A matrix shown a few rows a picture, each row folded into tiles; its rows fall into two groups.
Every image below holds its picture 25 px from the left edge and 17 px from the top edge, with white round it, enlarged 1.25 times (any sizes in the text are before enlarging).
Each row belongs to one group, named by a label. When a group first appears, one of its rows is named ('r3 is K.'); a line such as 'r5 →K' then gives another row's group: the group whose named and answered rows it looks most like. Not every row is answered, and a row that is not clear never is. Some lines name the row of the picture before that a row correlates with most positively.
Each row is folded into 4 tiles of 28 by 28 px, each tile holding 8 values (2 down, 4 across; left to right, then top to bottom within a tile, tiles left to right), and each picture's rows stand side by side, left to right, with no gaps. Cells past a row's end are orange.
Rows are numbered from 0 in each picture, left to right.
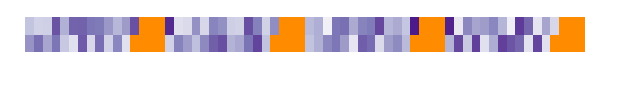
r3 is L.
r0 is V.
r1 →L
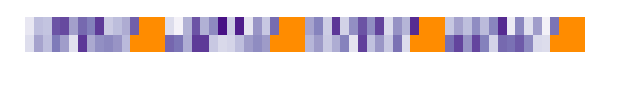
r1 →V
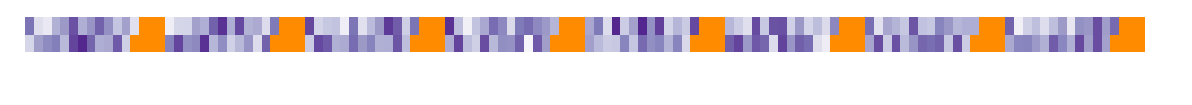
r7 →L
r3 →L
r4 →V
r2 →L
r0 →L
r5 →V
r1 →V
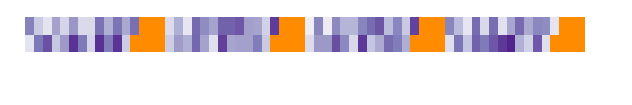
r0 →L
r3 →L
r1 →V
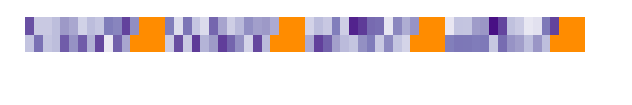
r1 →L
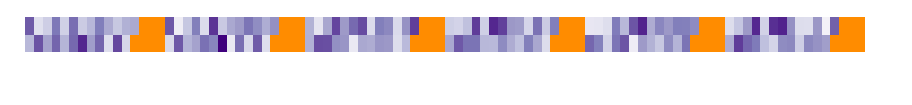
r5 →V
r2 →V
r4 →V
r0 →L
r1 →L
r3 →V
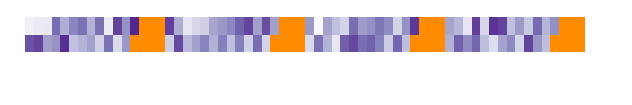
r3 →V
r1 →L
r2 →L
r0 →V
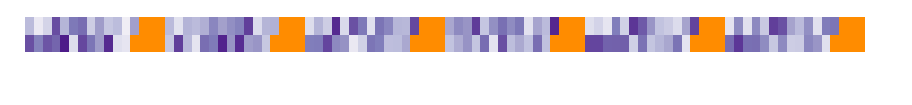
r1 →L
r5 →V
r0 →V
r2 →V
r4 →V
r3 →V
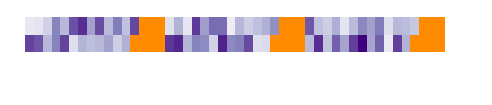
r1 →V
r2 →L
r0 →V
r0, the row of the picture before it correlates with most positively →4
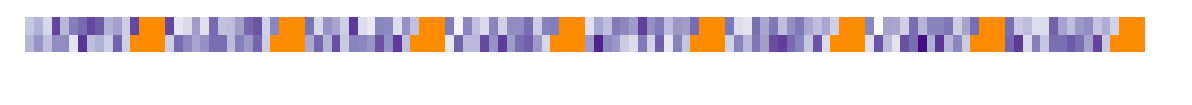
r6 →L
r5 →L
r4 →V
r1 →L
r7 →L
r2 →L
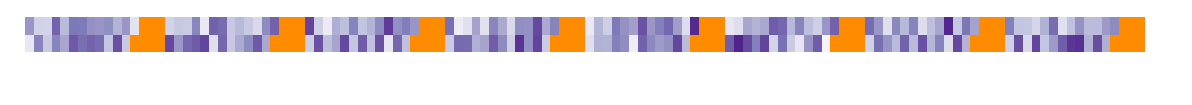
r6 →L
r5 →V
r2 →L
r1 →V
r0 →L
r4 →V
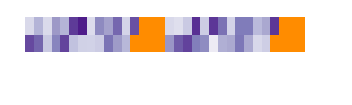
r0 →V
